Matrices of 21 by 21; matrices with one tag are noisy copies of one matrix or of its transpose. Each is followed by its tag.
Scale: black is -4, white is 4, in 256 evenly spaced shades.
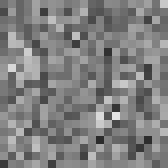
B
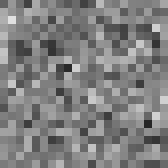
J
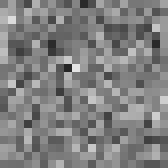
J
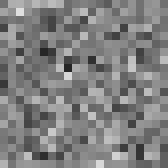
J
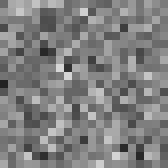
J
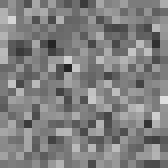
J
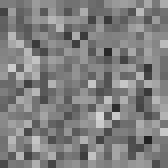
B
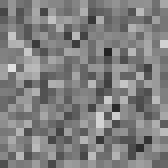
B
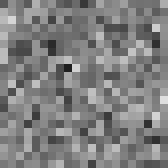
J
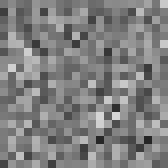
B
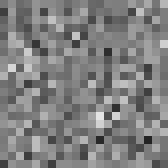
B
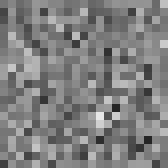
B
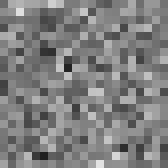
J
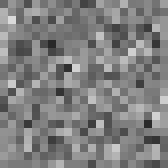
J
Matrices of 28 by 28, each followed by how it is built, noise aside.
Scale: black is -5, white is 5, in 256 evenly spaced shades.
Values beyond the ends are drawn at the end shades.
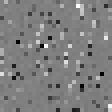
sparse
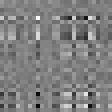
low rank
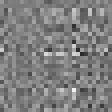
low rank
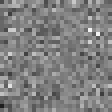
low rank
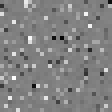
sparse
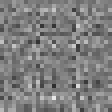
low rank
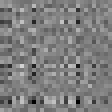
low rank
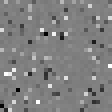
sparse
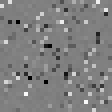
sparse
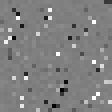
sparse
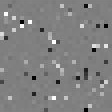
sparse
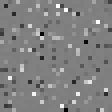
sparse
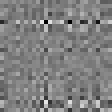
low rank
